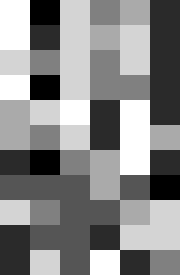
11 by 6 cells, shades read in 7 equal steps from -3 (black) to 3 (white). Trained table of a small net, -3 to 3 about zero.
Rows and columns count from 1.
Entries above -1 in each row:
4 4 5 4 4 5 3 1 4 2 3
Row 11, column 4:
3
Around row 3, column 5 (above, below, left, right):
2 0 0 -2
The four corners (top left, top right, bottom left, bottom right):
3 -2 -2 0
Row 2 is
3 -2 2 1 2 -2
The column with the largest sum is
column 5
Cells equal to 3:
8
